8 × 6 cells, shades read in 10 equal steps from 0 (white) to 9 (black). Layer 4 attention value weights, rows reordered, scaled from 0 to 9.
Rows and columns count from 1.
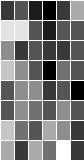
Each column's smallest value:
1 1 3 3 0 3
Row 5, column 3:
4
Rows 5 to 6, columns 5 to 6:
6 9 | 4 6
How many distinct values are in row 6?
3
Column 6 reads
3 6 6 6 9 6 7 7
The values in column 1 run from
1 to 7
